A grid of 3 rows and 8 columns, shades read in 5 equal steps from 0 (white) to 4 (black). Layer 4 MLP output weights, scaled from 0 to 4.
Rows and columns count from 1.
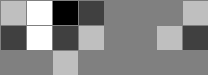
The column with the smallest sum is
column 2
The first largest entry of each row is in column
3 1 1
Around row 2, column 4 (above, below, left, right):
3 2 3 2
